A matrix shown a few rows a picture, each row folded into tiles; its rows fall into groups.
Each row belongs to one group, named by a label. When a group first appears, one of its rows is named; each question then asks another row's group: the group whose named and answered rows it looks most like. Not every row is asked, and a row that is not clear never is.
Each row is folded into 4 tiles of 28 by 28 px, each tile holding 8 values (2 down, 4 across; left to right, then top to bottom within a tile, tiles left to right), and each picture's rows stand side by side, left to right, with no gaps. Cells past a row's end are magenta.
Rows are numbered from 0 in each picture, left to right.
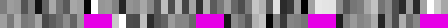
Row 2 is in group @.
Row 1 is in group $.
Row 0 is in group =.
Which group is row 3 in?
@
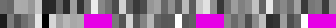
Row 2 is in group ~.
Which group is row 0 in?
@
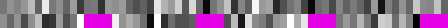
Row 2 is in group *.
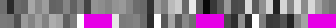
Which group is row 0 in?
*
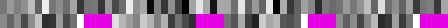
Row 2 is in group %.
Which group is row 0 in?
~
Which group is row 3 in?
~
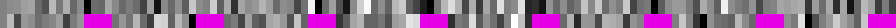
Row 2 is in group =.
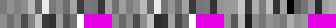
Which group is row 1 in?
~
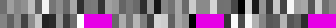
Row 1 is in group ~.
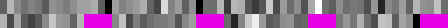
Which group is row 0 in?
%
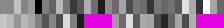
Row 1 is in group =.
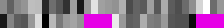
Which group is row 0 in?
@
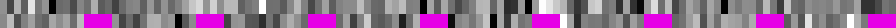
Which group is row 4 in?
@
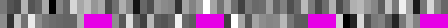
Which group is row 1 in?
=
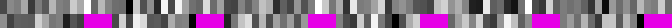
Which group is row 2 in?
@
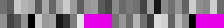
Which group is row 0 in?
%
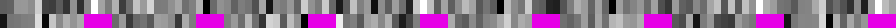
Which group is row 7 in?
@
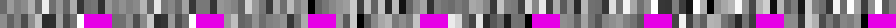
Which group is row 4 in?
$
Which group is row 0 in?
~
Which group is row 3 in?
%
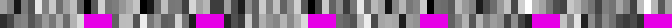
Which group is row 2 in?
*
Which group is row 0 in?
*
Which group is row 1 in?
$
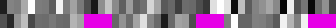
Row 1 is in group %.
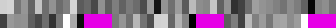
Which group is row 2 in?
*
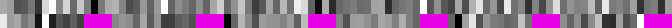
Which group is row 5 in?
~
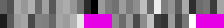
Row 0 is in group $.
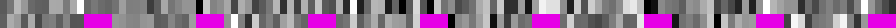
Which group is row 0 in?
$
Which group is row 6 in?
@
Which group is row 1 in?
=
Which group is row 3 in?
%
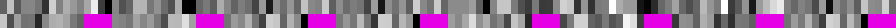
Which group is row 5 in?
*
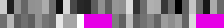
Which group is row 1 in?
%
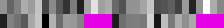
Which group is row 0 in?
@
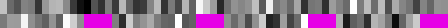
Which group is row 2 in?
~
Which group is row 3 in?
%
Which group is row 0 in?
*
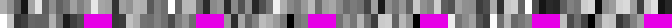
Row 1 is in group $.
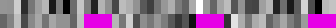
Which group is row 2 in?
%
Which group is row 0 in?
%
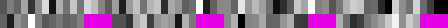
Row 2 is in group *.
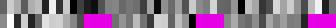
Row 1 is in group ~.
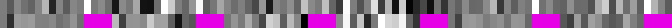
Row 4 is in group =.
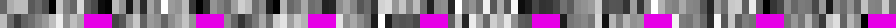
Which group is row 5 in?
@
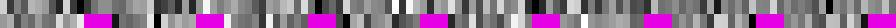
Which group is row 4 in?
*
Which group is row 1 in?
@
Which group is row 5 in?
=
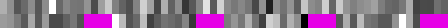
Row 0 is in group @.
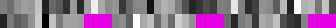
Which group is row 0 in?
@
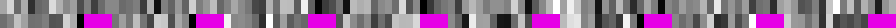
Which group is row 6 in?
~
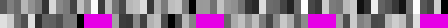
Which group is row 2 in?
%
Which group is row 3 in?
%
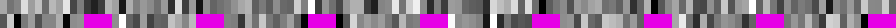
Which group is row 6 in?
$
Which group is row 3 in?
$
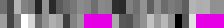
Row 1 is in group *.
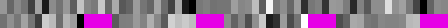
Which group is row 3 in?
*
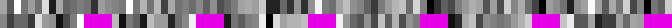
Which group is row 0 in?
%
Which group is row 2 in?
@
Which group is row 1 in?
%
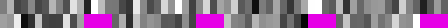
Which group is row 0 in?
=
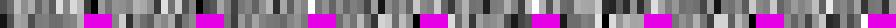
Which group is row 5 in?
@
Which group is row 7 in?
~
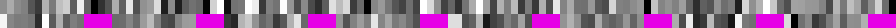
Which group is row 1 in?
%
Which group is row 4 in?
$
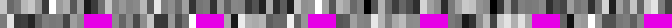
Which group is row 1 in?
~
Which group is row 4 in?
@
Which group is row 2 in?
=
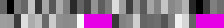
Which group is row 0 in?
*
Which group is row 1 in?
*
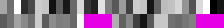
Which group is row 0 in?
%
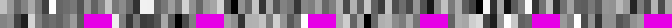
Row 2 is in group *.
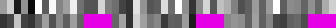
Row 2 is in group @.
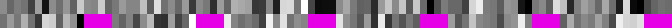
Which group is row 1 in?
~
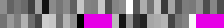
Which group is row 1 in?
%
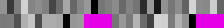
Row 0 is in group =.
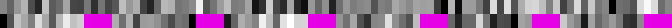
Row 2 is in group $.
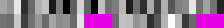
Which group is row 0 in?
%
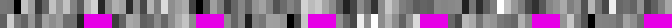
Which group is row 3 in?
*
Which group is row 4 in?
*
